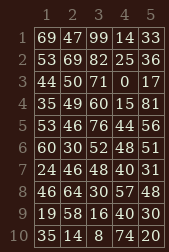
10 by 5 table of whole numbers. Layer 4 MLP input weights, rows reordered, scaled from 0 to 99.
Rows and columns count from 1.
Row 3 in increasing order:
0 17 44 50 71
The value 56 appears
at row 5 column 5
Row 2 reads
53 69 82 25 36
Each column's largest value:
69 69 99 74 81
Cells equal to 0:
1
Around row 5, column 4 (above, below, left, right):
15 48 76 56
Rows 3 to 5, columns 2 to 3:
50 71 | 49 60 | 46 76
